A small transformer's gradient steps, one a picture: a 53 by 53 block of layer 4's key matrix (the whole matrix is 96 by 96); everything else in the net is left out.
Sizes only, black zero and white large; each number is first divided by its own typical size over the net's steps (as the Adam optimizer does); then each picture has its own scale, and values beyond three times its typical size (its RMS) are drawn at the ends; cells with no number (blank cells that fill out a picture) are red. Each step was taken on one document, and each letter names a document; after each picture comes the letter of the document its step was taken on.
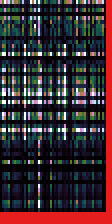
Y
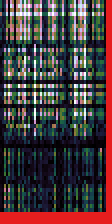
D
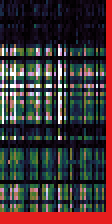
D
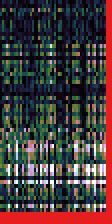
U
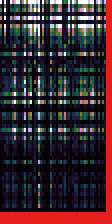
Y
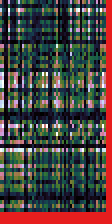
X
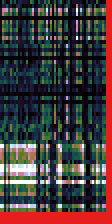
U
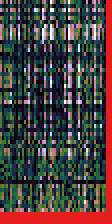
X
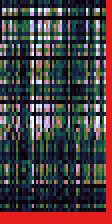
U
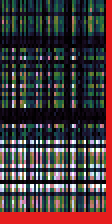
X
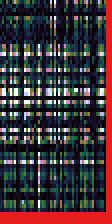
Y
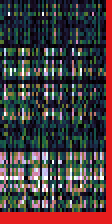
D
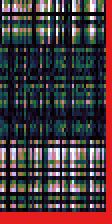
X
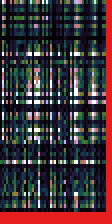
Y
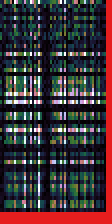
Y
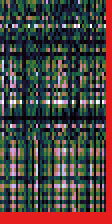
X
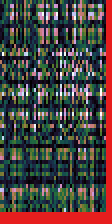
D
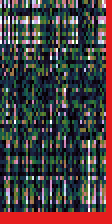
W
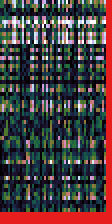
W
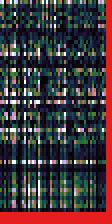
Y
